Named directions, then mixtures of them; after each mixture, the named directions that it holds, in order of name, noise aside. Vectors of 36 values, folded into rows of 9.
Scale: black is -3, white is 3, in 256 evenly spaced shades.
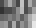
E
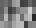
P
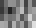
E, P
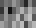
E, P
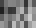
E, P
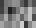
E, P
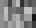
E, P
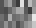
E, P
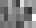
E, P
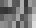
E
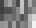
E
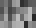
P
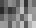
E, P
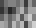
E, P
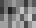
E, P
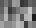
P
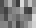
E, P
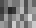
E, P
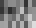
E, P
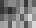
E, P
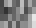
E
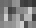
P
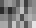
E, P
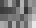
E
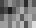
E, P
